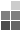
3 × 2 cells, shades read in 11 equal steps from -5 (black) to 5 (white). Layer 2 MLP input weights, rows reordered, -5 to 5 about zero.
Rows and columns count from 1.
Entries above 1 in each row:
2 0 0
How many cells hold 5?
1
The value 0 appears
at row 2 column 1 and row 2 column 2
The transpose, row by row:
5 0 -2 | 3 0 -1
